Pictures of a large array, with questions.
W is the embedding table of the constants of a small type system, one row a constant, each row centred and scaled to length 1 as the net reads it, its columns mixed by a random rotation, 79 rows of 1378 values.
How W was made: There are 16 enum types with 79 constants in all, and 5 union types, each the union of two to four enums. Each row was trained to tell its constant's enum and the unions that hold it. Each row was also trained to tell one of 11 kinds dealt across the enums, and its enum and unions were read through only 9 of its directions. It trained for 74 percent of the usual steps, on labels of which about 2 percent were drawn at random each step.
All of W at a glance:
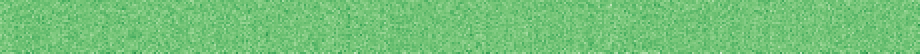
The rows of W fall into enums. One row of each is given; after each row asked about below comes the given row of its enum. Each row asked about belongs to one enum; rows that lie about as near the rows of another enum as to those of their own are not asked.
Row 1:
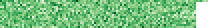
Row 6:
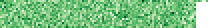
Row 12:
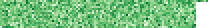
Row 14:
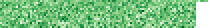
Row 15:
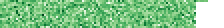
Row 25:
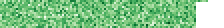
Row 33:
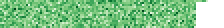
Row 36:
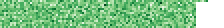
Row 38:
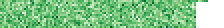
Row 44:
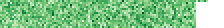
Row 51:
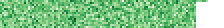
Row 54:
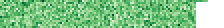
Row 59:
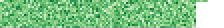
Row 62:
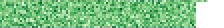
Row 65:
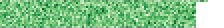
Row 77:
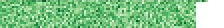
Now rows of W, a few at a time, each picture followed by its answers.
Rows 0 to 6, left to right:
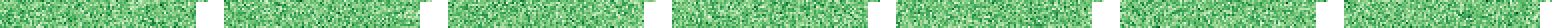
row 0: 54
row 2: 59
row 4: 59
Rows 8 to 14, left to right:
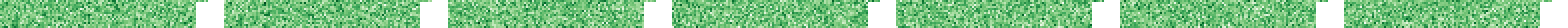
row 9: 14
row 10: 33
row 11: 54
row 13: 65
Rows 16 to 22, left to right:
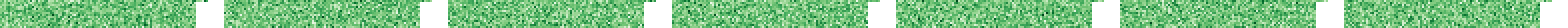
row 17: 44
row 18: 77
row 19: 15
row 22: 65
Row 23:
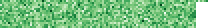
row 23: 54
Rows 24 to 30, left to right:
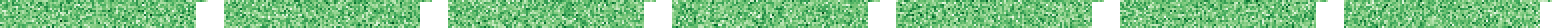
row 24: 62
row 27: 25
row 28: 59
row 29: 65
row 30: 59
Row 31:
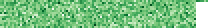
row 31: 12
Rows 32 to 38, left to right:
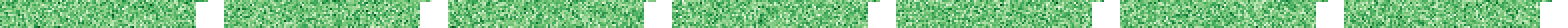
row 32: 12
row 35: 65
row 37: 77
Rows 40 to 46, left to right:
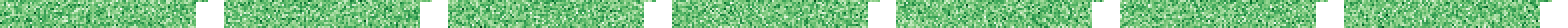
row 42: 33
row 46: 12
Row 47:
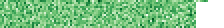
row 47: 54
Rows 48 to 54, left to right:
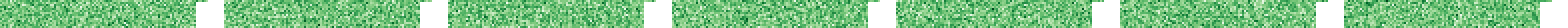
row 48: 51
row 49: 25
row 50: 59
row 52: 14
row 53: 77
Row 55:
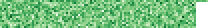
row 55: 51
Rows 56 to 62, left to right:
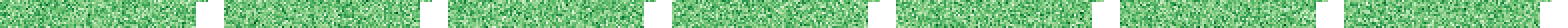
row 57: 14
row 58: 44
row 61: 1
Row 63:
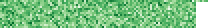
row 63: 33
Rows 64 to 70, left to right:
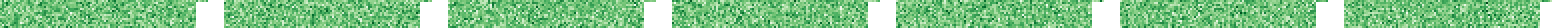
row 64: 14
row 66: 25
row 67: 44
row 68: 33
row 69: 14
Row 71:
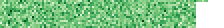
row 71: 36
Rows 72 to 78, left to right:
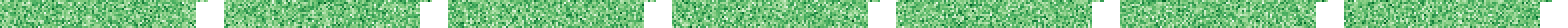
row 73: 33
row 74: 65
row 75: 44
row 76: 15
